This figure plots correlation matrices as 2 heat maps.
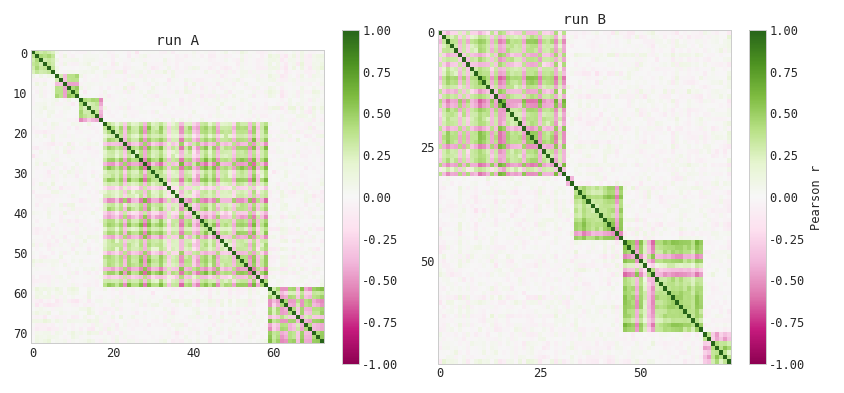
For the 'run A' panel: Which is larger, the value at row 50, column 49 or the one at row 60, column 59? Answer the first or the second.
the second
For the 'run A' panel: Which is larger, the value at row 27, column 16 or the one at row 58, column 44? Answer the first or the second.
the second
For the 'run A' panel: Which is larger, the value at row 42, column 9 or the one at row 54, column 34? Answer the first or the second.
the second
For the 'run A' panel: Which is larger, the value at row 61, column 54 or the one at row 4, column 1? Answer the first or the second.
the second
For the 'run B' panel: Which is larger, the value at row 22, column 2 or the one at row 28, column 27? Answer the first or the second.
the first
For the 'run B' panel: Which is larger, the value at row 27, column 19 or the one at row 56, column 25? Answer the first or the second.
the first
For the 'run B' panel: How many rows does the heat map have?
73
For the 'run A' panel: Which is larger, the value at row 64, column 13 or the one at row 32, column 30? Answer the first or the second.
the second
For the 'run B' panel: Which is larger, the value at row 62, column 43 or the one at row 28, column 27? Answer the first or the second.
the second
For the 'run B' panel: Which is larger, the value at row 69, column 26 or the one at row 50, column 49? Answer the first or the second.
the first
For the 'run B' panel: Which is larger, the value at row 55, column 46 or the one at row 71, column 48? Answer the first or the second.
the first
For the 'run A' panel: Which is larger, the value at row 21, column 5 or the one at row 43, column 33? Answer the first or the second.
the second
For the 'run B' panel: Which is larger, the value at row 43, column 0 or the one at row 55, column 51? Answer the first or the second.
the second
